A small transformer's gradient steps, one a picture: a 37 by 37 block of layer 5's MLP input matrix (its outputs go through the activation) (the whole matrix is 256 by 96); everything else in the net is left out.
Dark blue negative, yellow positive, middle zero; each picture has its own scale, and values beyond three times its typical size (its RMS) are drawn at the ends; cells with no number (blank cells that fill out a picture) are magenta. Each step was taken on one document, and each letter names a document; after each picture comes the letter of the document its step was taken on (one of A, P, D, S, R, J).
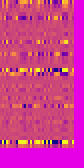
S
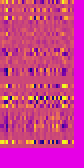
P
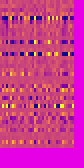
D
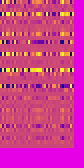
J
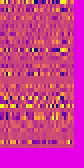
P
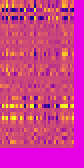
D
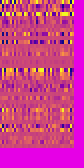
J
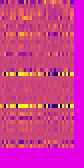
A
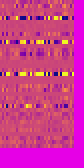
S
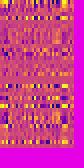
P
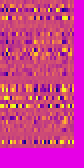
D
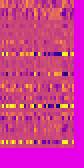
D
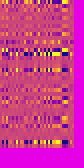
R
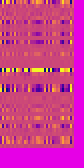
J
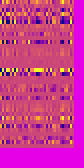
J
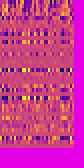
J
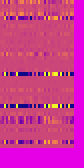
A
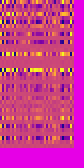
J
